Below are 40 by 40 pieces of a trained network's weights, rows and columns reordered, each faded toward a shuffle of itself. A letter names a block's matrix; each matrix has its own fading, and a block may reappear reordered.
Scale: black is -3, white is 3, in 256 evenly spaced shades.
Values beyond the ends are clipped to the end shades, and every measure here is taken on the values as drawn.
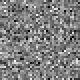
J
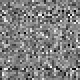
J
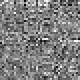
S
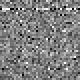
J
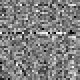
S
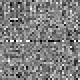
S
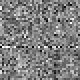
S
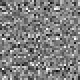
S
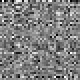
S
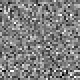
J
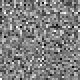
J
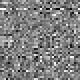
S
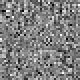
J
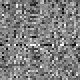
S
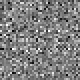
J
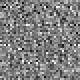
J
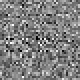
S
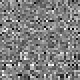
S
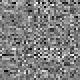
S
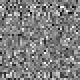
J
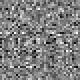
J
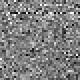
J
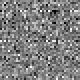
J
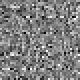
J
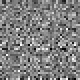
S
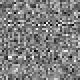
S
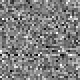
J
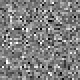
J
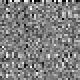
S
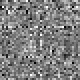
S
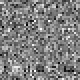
J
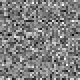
J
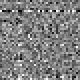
S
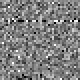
J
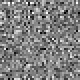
J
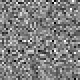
S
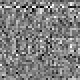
S
